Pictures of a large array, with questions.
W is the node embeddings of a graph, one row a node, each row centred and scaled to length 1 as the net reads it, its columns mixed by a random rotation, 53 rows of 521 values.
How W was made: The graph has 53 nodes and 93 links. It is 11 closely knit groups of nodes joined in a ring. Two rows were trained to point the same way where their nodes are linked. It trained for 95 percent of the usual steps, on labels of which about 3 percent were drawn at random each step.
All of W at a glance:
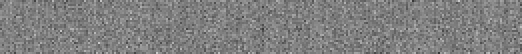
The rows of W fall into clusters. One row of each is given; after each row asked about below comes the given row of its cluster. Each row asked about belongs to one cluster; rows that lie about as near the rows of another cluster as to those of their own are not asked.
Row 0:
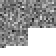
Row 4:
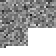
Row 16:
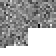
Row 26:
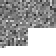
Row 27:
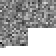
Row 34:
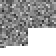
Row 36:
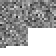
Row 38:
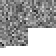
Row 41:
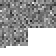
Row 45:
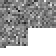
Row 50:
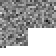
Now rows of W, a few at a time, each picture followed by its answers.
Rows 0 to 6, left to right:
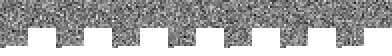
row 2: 4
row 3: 38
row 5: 45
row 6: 26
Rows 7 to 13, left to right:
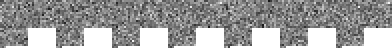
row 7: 41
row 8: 4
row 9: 36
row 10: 0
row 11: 16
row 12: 38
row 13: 0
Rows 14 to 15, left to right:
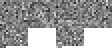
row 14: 36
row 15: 26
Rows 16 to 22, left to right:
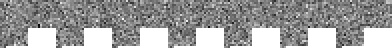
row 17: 50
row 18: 0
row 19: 0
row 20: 4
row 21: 27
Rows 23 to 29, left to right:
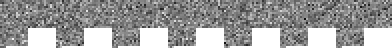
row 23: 27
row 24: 34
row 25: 41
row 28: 41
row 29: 41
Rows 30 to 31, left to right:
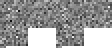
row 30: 45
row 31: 45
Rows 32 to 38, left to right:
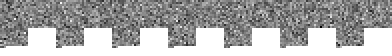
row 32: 34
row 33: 50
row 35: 45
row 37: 0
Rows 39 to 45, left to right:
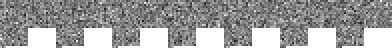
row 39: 38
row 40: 36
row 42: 16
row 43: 16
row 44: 50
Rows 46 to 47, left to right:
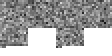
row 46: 38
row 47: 50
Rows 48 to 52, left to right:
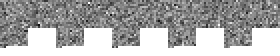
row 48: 16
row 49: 41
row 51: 16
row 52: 27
